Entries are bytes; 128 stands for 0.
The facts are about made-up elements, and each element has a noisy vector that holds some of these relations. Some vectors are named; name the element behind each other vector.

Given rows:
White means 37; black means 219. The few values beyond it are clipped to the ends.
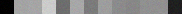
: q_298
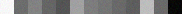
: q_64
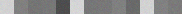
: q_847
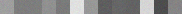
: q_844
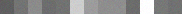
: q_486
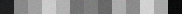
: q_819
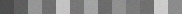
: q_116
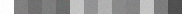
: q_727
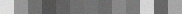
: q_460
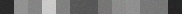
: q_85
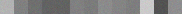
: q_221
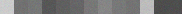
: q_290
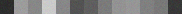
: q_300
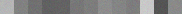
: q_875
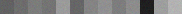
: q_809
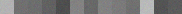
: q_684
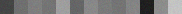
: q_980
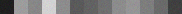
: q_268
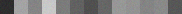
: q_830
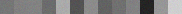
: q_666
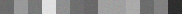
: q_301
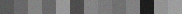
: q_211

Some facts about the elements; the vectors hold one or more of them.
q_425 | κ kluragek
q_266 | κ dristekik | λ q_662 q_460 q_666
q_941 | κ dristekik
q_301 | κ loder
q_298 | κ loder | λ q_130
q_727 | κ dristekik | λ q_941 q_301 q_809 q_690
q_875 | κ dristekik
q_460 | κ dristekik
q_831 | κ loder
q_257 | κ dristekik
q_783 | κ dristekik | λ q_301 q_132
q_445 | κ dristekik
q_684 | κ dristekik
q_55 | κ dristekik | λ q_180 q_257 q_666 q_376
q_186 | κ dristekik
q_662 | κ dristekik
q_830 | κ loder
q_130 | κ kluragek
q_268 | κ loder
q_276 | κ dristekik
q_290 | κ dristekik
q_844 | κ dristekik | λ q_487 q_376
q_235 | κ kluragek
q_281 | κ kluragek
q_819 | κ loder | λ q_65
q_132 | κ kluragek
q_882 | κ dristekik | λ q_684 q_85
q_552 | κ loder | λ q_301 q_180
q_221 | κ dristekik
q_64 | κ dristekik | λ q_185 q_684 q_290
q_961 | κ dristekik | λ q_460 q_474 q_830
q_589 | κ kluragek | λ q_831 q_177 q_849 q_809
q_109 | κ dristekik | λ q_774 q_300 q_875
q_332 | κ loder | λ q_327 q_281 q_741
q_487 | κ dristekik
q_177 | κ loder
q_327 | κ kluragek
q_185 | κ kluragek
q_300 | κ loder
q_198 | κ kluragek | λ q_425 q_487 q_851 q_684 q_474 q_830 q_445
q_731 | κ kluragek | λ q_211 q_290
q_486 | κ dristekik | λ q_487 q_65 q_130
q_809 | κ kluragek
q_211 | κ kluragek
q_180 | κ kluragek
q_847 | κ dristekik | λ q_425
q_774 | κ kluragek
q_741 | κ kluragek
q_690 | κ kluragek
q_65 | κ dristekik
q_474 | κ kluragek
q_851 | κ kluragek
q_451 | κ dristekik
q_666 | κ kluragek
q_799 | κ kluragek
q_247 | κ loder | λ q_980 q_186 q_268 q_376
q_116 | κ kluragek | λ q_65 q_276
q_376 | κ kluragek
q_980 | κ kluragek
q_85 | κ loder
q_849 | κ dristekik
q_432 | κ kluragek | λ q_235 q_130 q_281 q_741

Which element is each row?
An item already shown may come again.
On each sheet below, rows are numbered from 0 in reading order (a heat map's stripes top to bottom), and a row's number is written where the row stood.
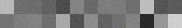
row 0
q_684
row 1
q_666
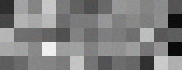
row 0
q_830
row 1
q_332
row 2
q_684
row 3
q_552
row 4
q_198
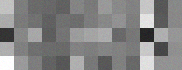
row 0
q_941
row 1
q_276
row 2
q_432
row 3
q_186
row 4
q_961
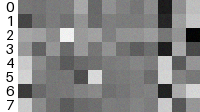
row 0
q_180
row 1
q_851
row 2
q_552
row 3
q_731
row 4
q_662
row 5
q_847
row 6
q_425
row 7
q_662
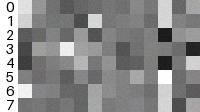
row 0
q_460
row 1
q_847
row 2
q_211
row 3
q_247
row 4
q_376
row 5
q_65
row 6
q_109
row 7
q_487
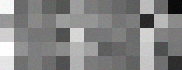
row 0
q_64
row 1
q_589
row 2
q_847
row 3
q_55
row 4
q_882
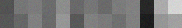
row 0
q_474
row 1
q_185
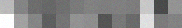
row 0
q_257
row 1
q_266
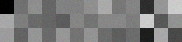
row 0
q_130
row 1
q_445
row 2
q_731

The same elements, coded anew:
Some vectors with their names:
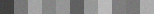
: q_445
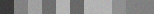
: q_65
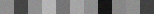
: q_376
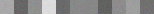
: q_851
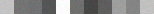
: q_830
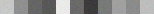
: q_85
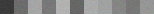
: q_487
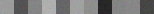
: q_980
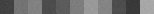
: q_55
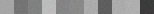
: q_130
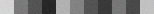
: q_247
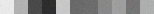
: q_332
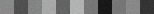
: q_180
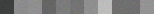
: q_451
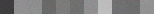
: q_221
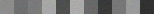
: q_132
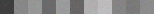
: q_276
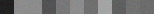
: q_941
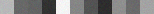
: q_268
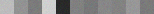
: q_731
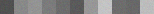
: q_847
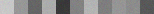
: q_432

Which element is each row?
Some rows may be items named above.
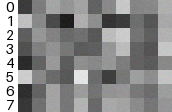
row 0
q_684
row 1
q_552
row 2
q_486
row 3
q_961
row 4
q_257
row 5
q_85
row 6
q_460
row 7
q_487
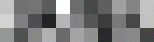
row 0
q_830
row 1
q_247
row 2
q_980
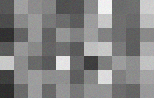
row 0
q_64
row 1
q_847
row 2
q_186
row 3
q_486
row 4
q_85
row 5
q_290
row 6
q_662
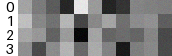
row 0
q_301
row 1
q_116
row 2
q_589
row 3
q_666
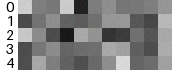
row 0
q_198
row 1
q_266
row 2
q_552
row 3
q_844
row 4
q_109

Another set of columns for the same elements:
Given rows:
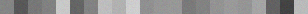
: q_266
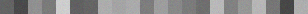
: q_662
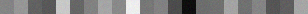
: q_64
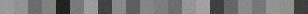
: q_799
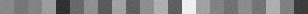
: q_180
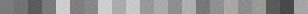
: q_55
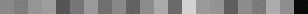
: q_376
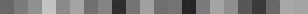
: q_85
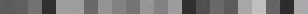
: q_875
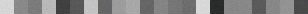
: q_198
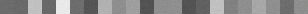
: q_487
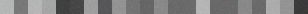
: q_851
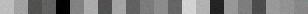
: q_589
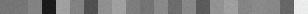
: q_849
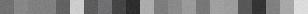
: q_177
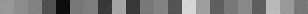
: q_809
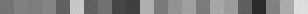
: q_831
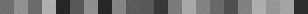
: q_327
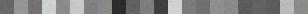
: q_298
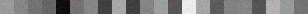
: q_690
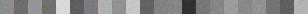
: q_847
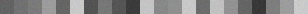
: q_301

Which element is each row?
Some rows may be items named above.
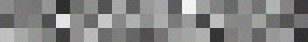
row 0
q_180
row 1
q_186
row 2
q_116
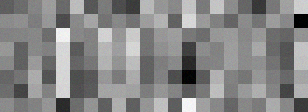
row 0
q_301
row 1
q_980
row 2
q_844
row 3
q_961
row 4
q_847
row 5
q_684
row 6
q_460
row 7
q_180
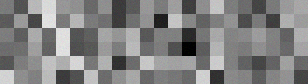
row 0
q_830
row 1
q_332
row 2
q_445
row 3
q_684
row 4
q_268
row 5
q_198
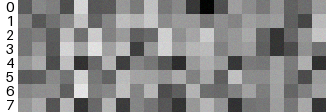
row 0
q_290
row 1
q_266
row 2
q_552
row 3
q_247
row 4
q_432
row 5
q_257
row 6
q_486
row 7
q_432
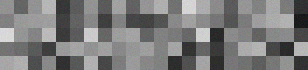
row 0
q_666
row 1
q_130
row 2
q_198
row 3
q_109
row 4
q_731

